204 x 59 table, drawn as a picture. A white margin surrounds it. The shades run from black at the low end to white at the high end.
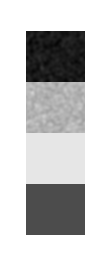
The table splits into 4 rows of 1 panel. Panel 1,1: very low, blotchy, faint in contrast. Panel 2,1: high, blotchy, faint in contrast. Panel 3,1: very high, flat. Panel 4,1: low, flat.
